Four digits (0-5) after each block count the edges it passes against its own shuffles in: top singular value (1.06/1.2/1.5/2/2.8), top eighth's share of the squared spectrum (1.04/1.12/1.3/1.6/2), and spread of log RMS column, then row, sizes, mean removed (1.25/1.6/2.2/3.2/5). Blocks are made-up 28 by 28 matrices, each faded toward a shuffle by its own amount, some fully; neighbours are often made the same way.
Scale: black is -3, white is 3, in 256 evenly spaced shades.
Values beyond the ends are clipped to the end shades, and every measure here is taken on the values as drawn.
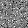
0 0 0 0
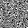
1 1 0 0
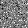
0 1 0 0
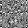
3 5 2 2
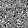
0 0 0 0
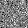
2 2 0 0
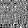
3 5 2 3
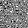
2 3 1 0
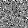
1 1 0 1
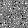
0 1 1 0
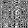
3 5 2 2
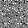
2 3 0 1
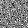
0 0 0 0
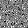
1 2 0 0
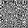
3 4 2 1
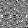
3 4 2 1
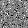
0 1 0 0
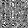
3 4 1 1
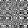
4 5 2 3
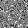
2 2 0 1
